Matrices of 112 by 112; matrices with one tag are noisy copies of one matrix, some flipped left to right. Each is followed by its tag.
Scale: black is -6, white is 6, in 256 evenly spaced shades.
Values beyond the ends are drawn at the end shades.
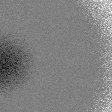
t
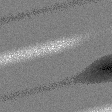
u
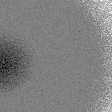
t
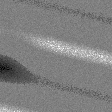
u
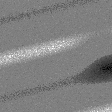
u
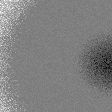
t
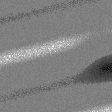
u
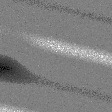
u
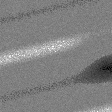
u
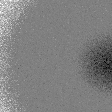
t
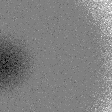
t
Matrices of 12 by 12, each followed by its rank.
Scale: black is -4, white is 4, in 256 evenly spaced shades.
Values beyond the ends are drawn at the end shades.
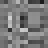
two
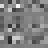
two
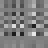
one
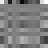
one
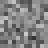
full rank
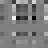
one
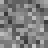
full rank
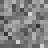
full rank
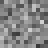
full rank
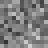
full rank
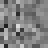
two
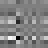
one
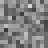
full rank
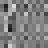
two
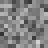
full rank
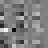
two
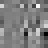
two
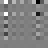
one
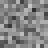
full rank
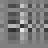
one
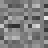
two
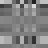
one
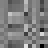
two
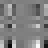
one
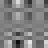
one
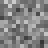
full rank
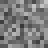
full rank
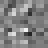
two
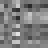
two
